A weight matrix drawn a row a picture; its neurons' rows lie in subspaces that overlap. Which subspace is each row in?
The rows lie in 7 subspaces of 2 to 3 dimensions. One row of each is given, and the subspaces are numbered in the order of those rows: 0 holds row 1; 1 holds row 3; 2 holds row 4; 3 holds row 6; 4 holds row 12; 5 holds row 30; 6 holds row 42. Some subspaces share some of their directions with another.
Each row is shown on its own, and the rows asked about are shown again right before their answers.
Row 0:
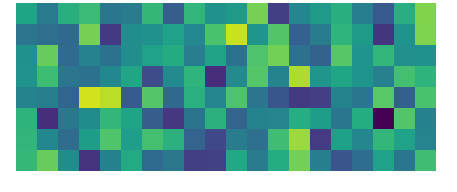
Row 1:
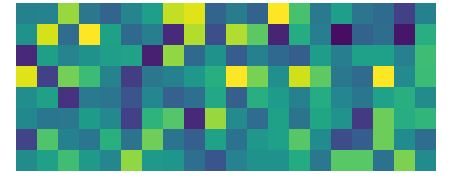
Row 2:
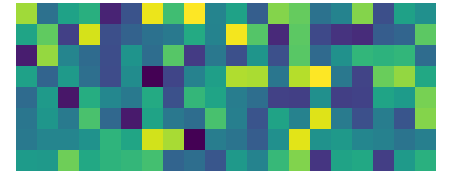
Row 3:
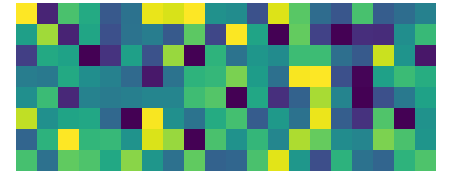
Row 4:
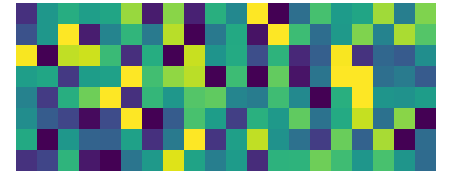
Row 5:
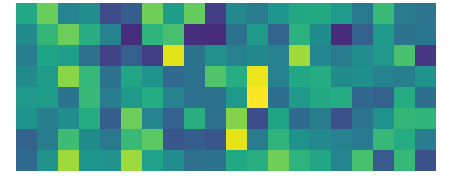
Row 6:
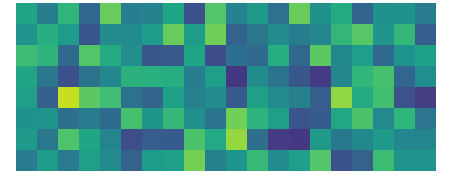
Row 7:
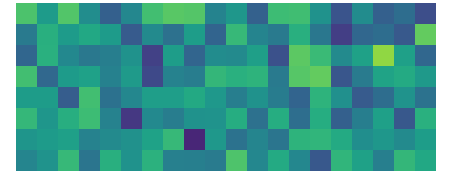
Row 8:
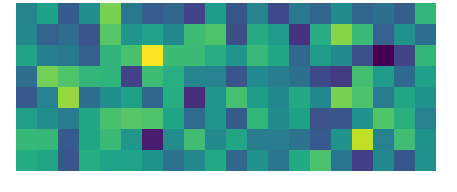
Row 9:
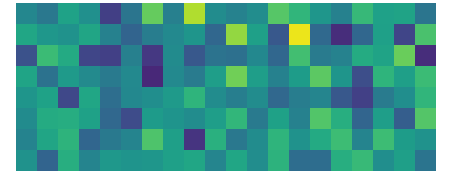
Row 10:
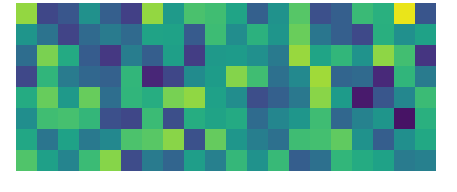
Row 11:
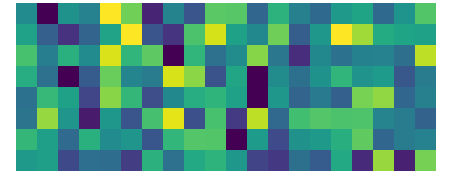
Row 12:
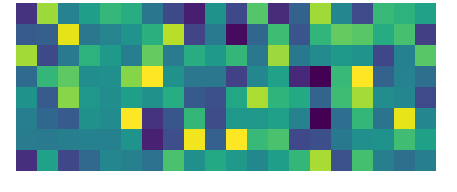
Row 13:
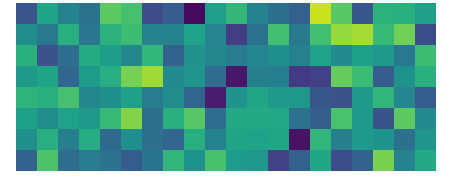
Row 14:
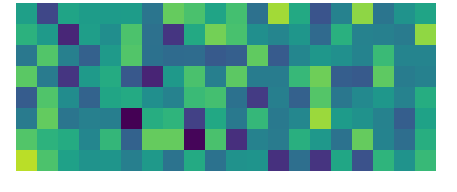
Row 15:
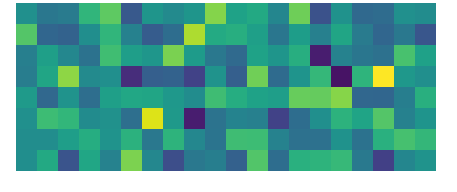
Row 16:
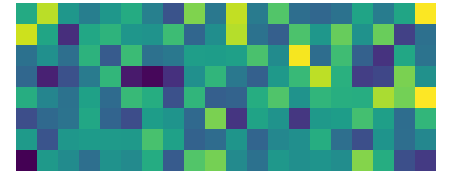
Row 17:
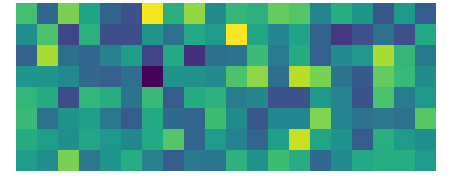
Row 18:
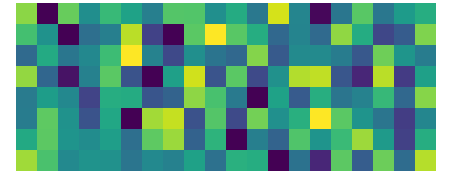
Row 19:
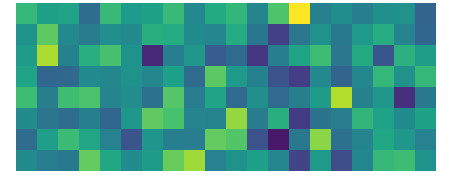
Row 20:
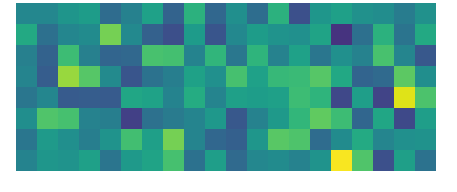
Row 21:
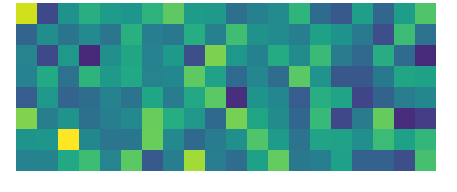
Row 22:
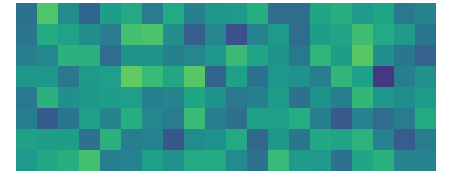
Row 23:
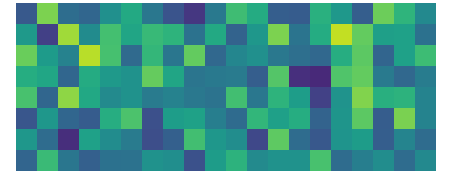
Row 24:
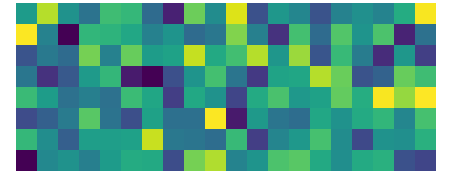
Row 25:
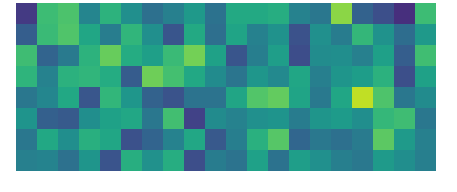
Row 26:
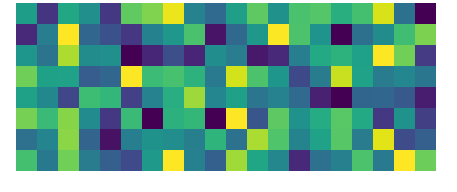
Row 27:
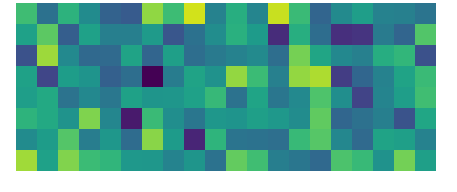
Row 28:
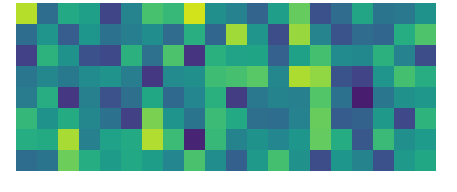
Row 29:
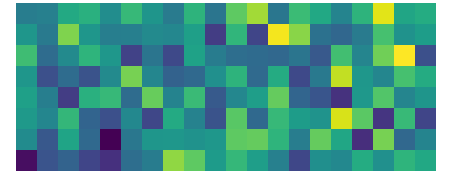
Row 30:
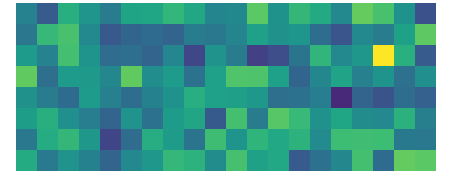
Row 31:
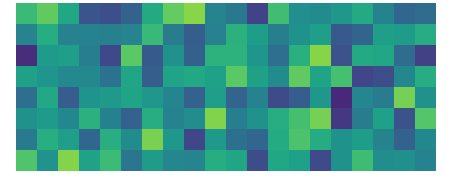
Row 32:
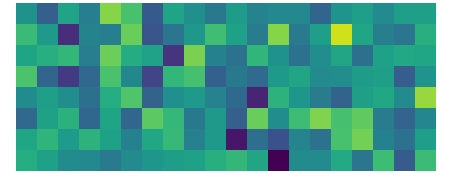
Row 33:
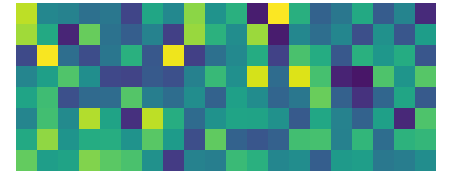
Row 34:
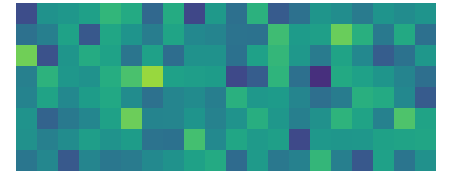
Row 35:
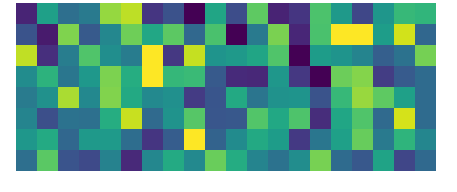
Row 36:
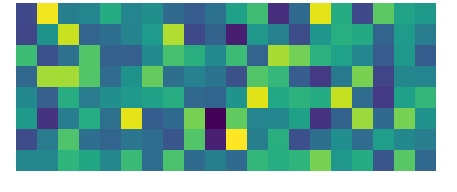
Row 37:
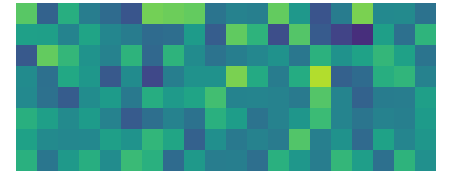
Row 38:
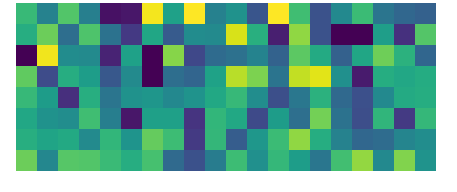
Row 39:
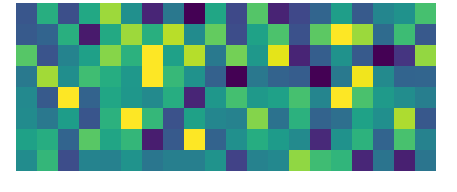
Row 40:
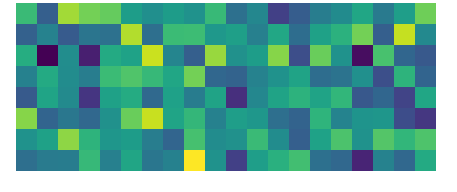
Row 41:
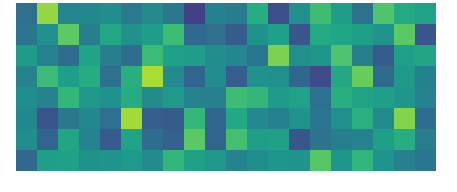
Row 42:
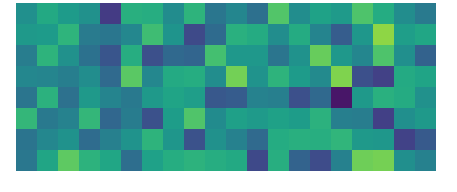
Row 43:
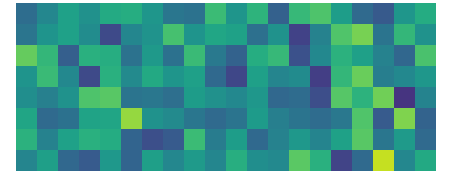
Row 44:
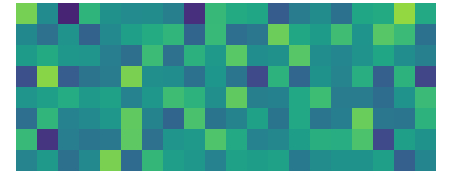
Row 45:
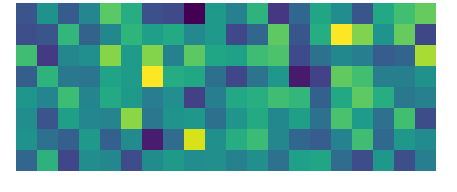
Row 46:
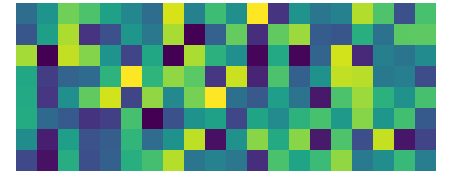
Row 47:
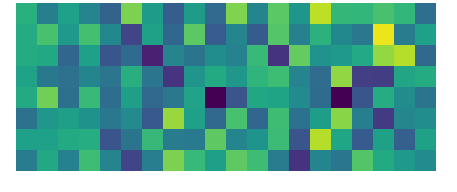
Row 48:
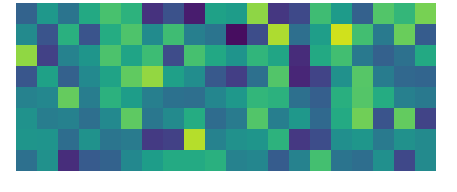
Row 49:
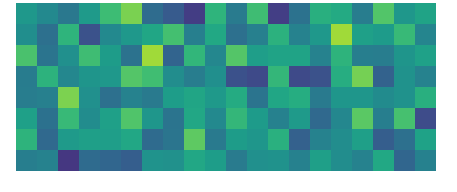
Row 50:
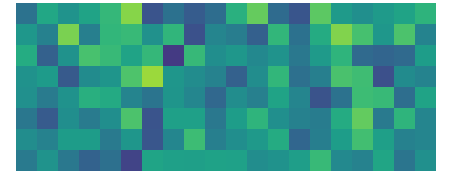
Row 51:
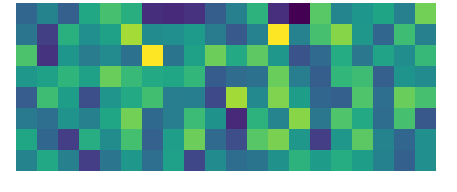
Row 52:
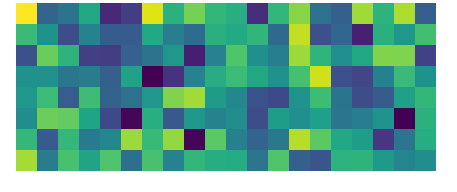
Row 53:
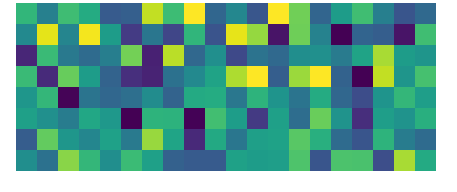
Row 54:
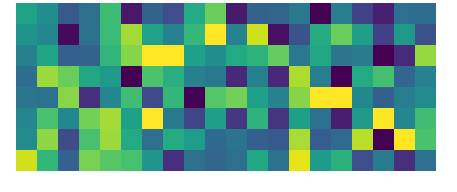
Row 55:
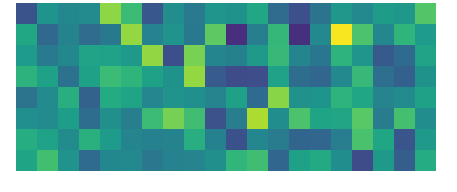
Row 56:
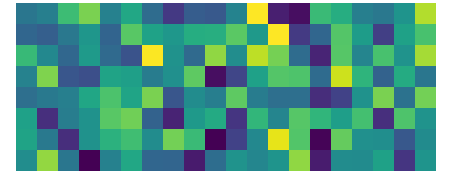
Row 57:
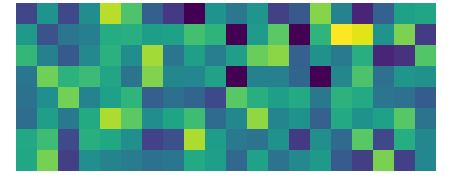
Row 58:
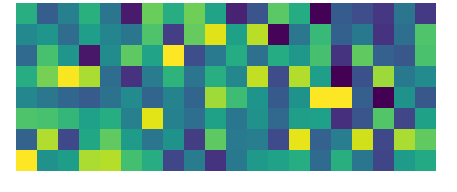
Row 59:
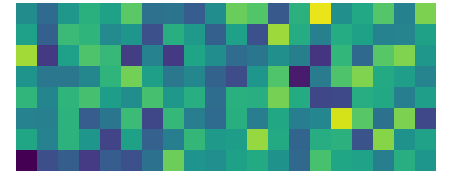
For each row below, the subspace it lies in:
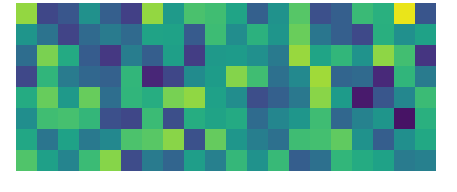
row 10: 0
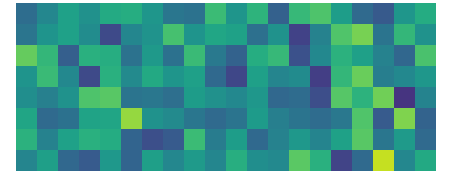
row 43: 3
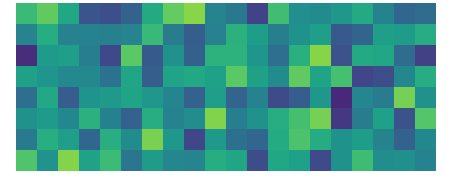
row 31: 6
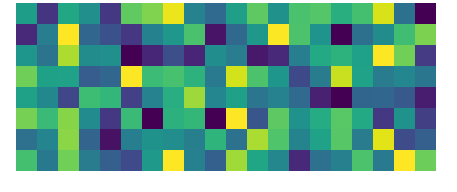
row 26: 5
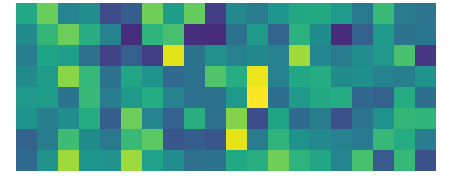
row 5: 4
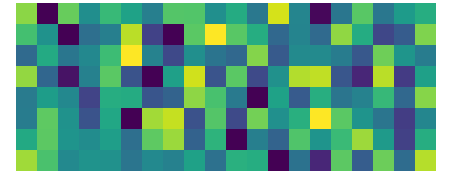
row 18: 4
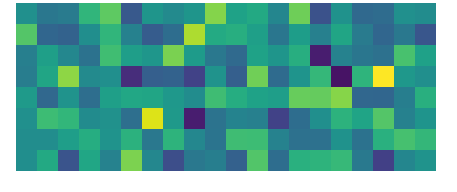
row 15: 6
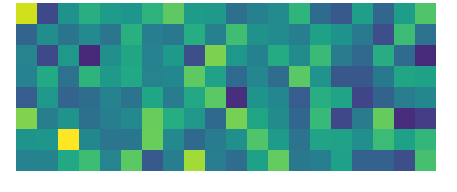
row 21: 1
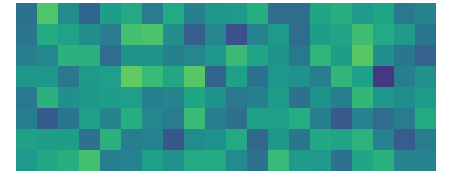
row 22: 6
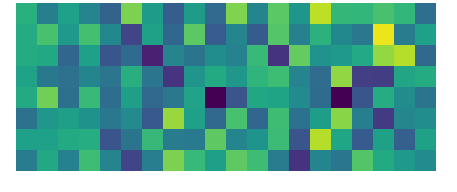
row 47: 2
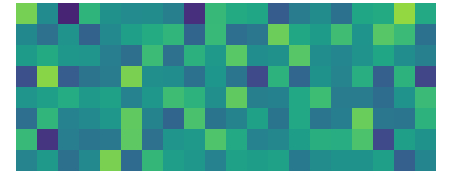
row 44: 0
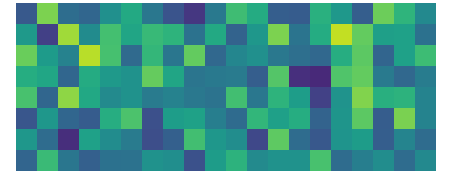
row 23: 1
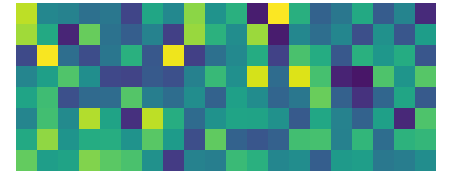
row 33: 2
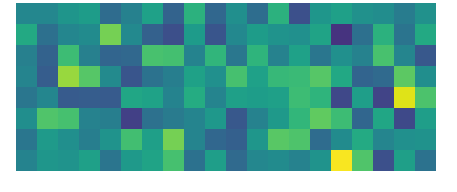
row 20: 3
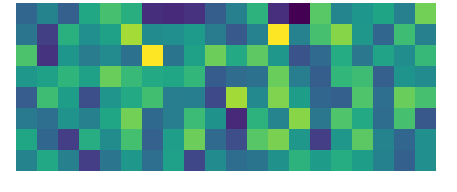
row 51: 3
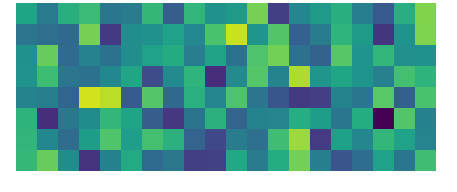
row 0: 3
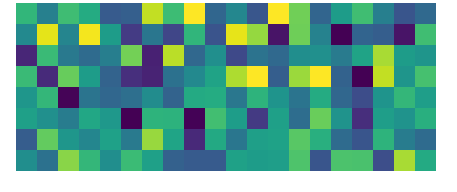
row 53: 0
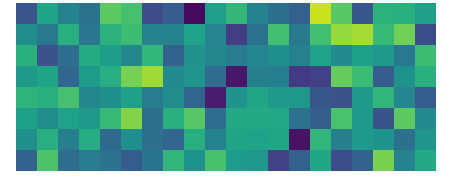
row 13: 2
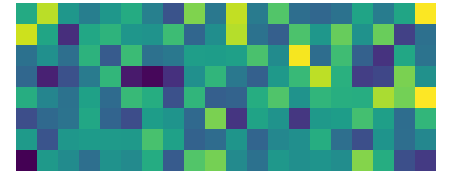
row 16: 5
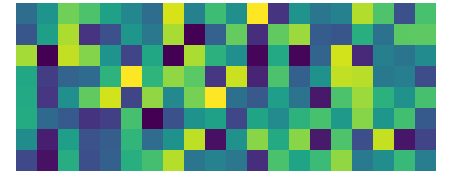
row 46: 2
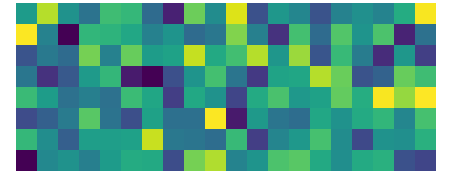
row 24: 5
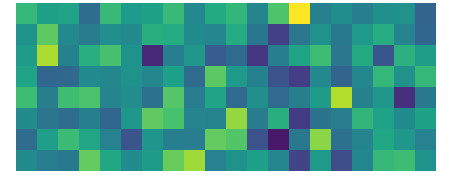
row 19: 3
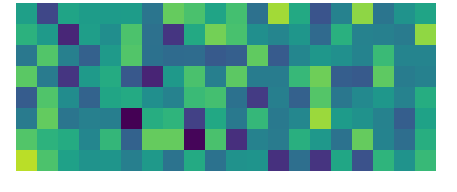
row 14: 4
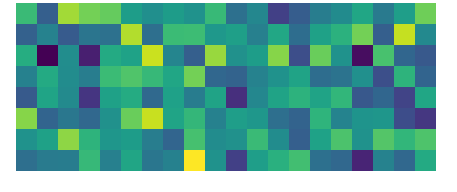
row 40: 1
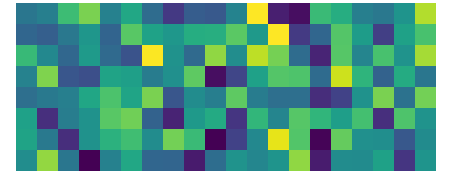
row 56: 3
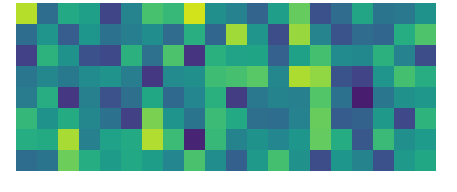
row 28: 1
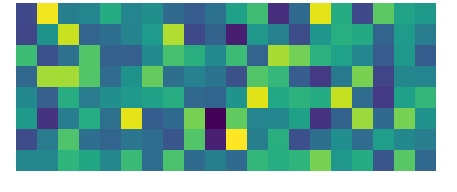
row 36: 4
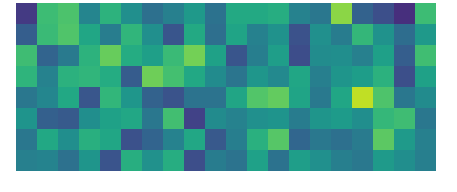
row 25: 0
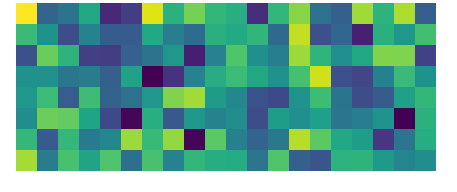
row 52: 0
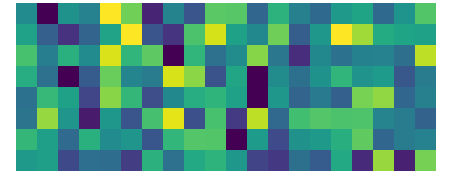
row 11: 4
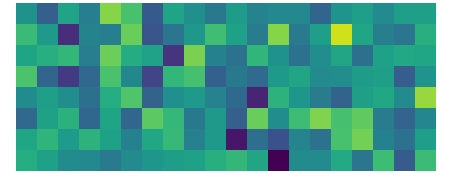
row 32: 4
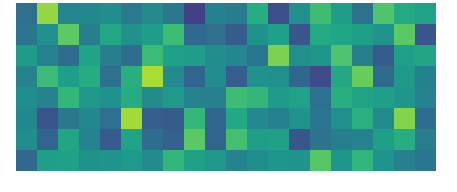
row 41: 4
